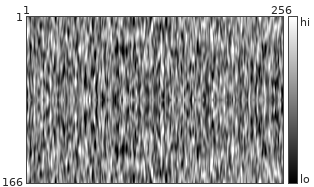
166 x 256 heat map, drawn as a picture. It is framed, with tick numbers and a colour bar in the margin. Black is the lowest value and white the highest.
Average level on the scale: 50%. Grain: streaks running down. Mirror symmetry: top to bottom. Slope: none.
